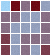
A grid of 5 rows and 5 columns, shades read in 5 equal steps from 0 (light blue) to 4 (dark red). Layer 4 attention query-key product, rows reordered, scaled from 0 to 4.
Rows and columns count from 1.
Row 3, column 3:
1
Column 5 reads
1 2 2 2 3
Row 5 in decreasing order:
3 3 2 1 1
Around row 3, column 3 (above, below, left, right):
1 2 1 1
